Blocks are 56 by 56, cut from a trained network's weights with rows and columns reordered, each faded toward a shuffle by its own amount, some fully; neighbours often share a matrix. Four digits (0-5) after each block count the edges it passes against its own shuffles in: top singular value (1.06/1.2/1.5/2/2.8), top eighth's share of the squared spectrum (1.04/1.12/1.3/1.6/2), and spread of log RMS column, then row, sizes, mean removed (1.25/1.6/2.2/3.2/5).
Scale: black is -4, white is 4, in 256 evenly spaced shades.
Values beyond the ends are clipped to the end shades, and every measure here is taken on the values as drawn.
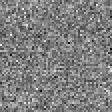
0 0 0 0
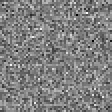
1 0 0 0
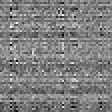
4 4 3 2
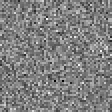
0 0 0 0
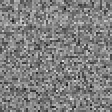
1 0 0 0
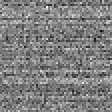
4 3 1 2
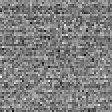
3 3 0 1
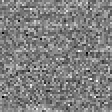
2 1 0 0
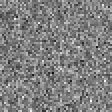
0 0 0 0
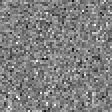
2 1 0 0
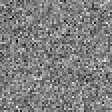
0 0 0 0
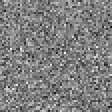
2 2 0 1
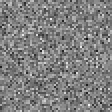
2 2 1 0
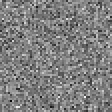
1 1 0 0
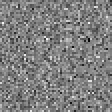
3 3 1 1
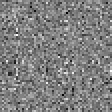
3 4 2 2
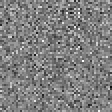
3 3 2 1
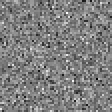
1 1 0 0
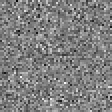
2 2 0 1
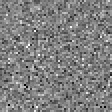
2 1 0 0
